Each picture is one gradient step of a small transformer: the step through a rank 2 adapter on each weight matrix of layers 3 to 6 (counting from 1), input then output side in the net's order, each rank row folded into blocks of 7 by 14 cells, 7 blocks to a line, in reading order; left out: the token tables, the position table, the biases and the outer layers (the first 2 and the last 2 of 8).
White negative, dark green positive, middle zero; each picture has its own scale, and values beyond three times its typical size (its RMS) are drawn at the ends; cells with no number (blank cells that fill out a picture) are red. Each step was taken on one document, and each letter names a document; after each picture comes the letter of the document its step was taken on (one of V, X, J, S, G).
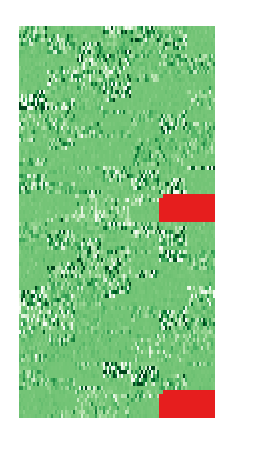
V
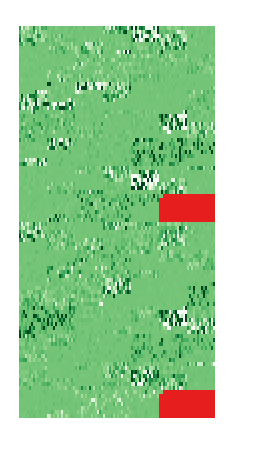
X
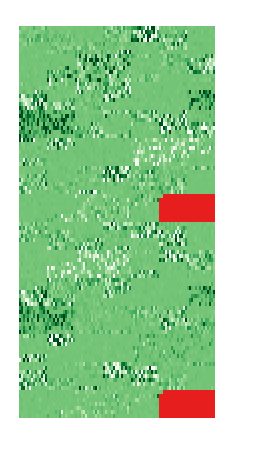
V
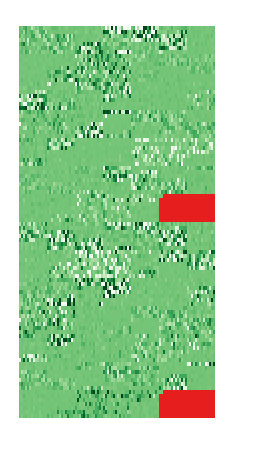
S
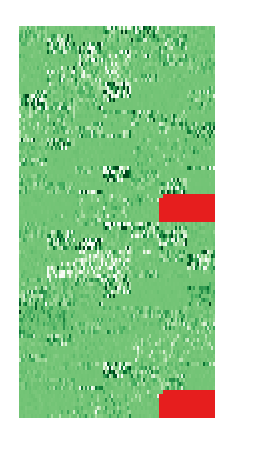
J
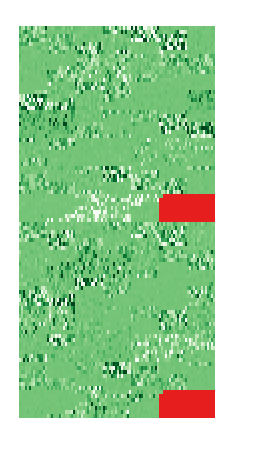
S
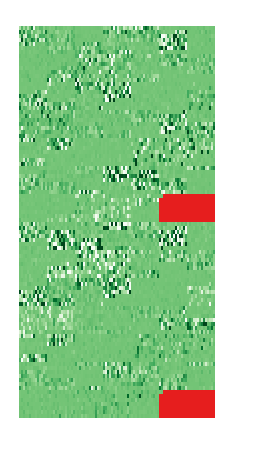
V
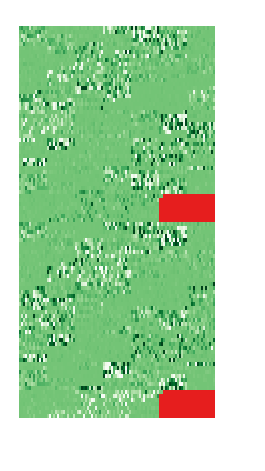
X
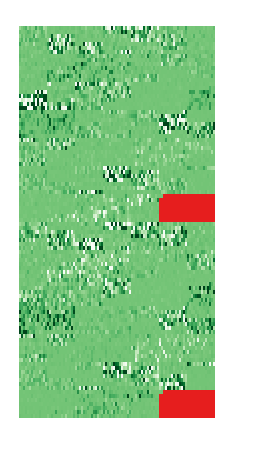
J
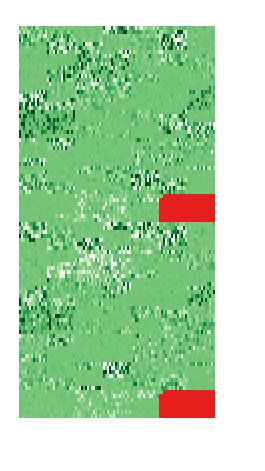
J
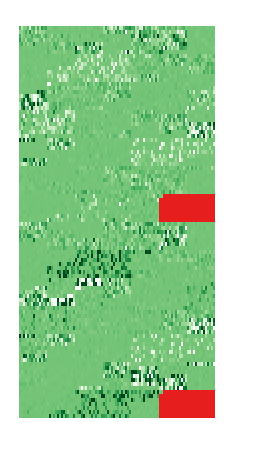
X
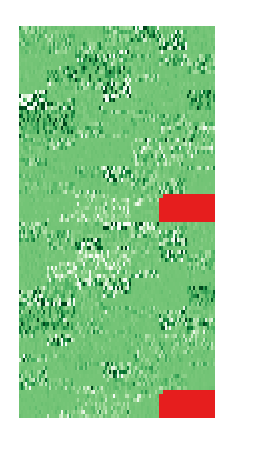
V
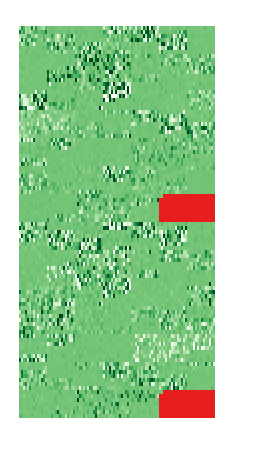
V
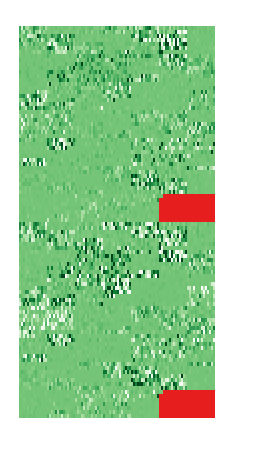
X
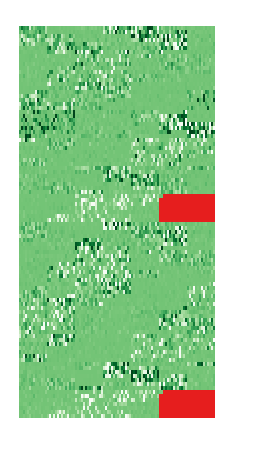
X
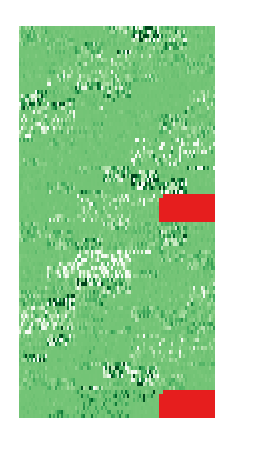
X
